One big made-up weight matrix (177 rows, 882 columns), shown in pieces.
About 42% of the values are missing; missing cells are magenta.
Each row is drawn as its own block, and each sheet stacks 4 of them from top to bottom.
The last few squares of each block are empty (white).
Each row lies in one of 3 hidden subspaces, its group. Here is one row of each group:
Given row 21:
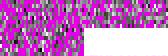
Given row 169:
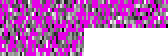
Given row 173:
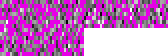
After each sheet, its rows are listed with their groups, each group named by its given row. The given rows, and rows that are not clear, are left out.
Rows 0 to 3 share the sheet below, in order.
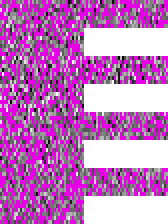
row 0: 21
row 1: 21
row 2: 21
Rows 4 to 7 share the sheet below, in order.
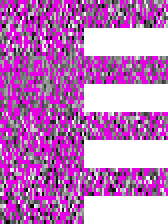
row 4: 21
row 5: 173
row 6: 169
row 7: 169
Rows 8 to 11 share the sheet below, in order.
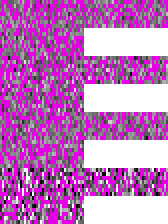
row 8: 173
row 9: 173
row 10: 21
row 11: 173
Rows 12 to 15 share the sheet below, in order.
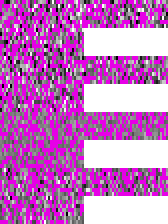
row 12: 169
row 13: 173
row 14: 21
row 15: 173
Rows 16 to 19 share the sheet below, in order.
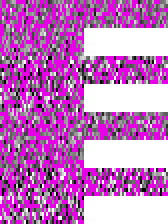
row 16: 21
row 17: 21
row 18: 169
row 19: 21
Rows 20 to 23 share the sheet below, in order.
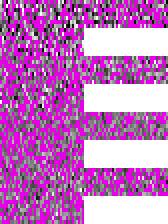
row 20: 173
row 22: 21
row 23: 169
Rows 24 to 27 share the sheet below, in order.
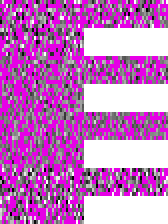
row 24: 173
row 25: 169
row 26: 173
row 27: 21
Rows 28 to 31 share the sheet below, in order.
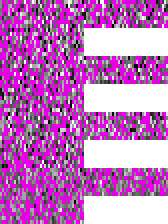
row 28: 21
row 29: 173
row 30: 173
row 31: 173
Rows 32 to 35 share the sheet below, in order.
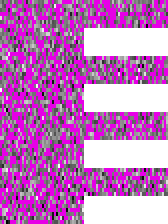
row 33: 169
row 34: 173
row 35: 169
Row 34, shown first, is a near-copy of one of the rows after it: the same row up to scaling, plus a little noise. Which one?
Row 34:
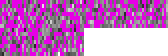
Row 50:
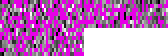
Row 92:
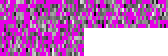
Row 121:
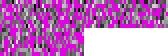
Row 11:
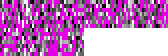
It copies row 50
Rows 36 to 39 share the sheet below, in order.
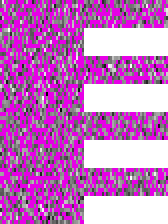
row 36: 21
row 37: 21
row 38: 21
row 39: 21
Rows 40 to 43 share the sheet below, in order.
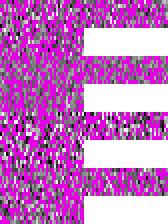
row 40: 169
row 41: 21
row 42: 173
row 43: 169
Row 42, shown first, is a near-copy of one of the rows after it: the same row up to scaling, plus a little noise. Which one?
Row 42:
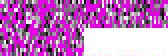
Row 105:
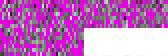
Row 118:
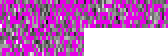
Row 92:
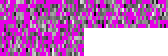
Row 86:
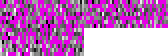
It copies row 118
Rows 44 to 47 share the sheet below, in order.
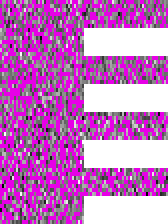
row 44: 21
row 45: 21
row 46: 173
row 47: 21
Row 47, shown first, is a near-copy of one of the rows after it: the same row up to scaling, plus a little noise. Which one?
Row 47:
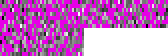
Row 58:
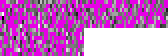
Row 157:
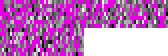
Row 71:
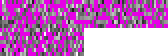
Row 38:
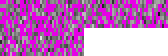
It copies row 58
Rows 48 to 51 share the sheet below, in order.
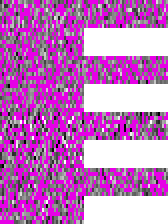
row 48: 173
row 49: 21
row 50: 173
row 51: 21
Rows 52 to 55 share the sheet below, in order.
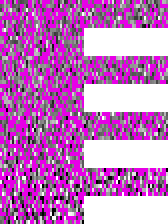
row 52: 169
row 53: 169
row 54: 21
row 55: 21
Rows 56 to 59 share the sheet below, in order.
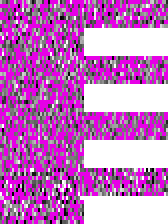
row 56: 173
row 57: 169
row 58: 21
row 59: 173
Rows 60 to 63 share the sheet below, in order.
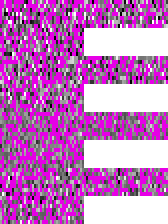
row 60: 173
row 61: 169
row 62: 169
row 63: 21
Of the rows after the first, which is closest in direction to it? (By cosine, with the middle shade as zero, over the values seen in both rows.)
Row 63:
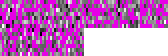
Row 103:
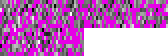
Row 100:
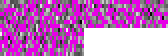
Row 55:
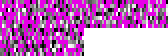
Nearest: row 55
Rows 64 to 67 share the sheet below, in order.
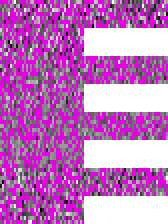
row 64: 21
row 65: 21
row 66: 21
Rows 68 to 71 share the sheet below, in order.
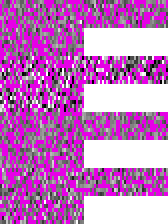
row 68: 169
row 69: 21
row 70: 173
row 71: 21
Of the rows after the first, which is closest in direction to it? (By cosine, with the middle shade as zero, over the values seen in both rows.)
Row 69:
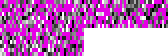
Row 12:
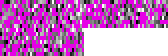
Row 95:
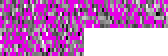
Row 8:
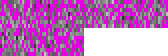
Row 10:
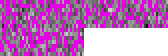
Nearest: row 10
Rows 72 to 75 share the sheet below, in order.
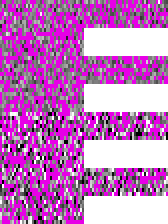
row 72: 173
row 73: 173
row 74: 169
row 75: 21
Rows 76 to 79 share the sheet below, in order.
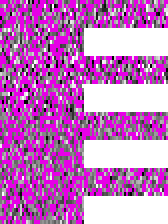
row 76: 21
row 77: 169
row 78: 169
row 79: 21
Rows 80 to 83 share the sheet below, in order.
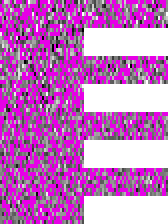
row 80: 169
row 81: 21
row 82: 173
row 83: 169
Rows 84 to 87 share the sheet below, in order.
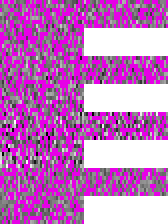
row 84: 169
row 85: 173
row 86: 173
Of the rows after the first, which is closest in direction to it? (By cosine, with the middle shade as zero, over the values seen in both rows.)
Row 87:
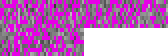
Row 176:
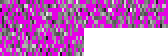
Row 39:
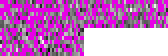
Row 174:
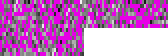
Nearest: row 174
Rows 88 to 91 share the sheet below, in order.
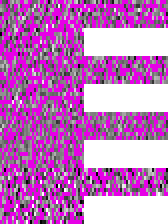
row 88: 169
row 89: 173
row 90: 21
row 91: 173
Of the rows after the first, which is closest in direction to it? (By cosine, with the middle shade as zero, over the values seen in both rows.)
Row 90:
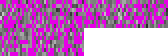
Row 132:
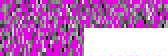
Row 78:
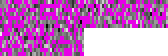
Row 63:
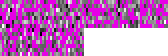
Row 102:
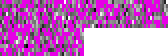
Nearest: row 78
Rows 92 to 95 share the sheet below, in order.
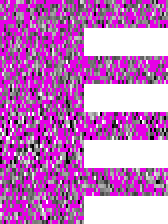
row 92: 173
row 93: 21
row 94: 21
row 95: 21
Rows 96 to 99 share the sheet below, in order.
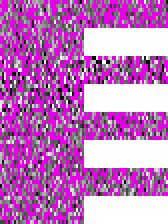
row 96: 173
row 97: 173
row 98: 21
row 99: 21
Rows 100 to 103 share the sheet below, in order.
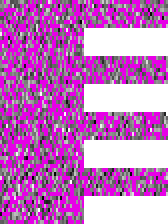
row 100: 169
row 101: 21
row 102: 173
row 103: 21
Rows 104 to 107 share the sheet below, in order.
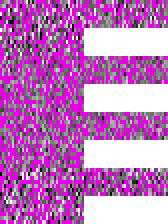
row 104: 21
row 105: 173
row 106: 21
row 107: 173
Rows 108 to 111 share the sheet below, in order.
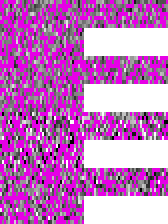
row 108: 173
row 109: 173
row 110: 21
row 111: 21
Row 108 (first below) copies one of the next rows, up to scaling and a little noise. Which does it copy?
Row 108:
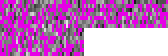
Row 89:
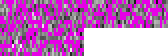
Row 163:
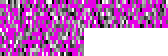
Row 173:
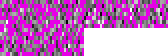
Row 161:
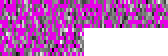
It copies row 89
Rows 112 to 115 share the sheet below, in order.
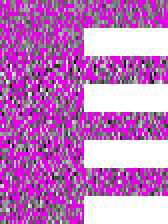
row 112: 173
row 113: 21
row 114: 21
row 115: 21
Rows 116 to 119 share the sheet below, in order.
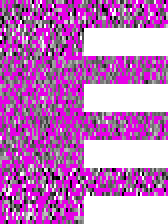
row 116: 21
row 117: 21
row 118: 173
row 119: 21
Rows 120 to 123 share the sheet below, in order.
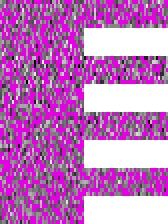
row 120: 173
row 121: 173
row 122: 169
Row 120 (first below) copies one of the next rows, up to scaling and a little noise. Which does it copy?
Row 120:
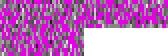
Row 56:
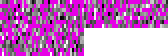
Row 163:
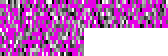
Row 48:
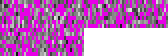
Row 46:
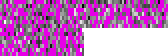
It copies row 56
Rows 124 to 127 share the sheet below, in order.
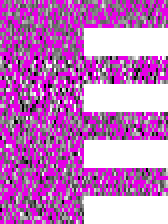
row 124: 21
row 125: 173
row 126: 173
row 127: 173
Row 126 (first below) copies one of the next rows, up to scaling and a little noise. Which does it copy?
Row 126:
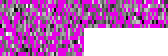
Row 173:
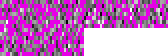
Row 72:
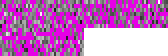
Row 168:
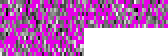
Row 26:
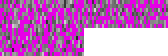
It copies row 72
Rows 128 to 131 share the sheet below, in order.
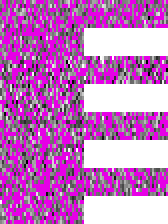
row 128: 21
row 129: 21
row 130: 173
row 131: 169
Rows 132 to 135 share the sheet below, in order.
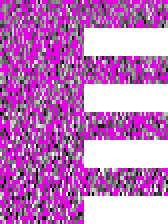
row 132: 21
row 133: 169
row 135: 21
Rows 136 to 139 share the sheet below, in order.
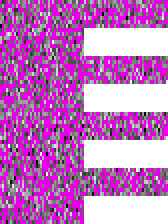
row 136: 173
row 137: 169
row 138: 169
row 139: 173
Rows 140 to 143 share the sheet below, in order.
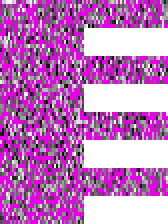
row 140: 169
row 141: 169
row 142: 173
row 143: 21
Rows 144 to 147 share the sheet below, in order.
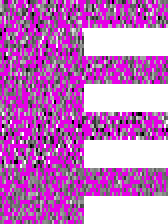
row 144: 169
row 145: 173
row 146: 21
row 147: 21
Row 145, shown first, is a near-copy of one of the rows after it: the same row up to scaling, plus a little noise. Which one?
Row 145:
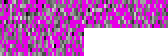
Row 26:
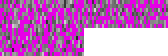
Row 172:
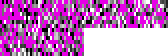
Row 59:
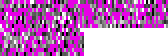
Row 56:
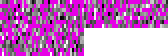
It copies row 172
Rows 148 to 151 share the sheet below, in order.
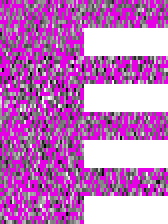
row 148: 169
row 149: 21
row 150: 21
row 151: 21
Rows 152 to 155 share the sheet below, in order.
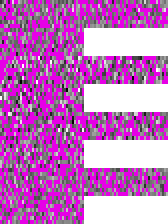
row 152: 173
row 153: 21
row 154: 173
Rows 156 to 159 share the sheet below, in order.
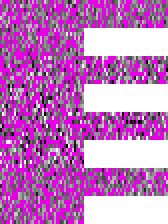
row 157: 21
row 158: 21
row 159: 21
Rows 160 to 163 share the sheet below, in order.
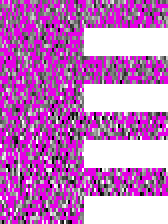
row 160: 169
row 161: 173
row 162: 169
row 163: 173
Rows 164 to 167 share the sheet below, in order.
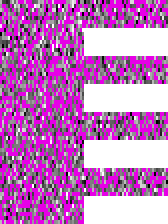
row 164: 169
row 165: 21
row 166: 173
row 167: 21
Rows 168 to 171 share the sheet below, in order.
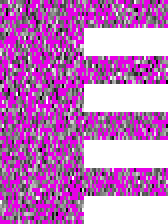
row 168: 173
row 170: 21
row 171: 169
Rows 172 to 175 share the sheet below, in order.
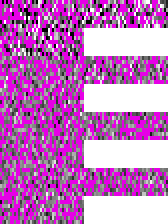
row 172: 173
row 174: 173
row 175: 169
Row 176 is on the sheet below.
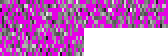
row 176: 21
